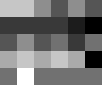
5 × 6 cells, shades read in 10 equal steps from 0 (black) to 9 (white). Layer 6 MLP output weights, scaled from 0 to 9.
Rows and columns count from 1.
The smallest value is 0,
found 2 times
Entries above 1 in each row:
6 4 6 5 6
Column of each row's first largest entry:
1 1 2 2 2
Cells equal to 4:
7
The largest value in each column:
7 9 6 7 6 4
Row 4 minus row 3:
3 2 3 3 4 -4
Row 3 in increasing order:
2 3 3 4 4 5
